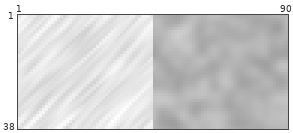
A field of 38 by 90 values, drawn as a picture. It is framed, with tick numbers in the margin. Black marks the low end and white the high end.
The table splits into one row of 2 panels. Panel 1,1: very high, slanting up to the right, faint in contrast. Panel 1,2: high, blotchy, faint in contrast.
